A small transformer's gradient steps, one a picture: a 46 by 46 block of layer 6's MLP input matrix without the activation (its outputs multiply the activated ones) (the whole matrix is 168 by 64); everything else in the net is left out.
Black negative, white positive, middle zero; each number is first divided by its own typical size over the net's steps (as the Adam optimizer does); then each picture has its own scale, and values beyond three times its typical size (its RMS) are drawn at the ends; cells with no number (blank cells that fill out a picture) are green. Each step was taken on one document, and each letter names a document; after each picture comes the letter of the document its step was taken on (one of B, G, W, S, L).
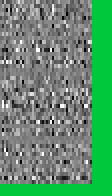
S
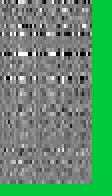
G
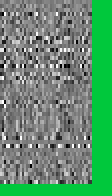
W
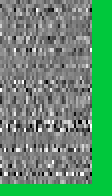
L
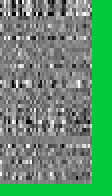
L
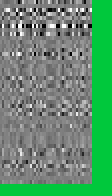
G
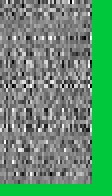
L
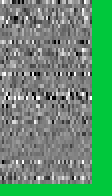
S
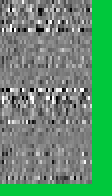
S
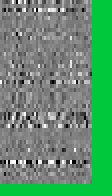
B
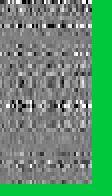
G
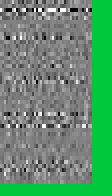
B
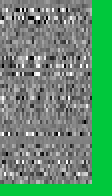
S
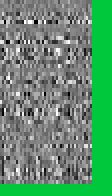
W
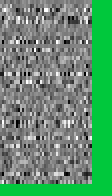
W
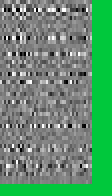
B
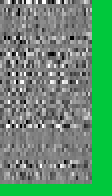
B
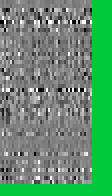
S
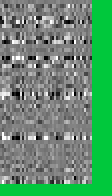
W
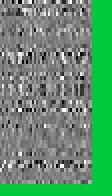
G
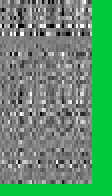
G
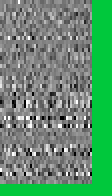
L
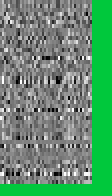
W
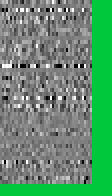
S
